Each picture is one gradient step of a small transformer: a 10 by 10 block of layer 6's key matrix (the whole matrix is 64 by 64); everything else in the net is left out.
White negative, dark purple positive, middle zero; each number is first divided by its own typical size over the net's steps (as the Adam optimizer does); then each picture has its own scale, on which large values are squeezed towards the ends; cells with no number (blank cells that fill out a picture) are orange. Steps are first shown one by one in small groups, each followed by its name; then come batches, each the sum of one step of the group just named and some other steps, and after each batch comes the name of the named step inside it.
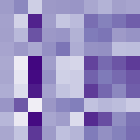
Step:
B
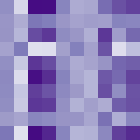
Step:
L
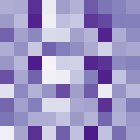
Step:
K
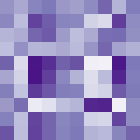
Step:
L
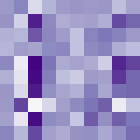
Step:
B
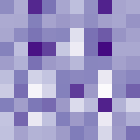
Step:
K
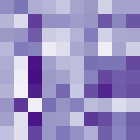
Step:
B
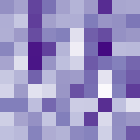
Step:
B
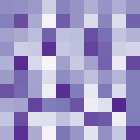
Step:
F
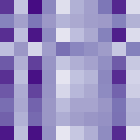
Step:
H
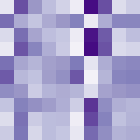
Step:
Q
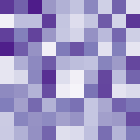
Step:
H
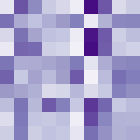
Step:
Q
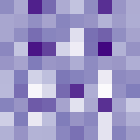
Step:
H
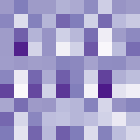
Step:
F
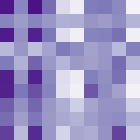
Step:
H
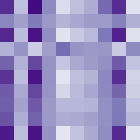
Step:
H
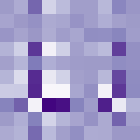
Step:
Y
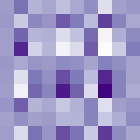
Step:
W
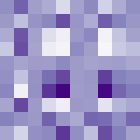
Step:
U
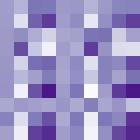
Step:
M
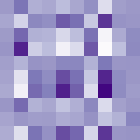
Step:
W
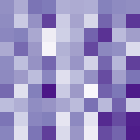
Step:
M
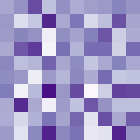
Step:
M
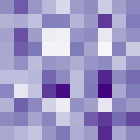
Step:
U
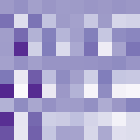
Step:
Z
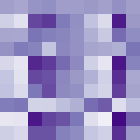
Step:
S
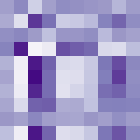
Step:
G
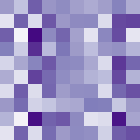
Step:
S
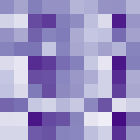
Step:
S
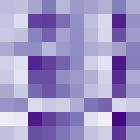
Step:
S
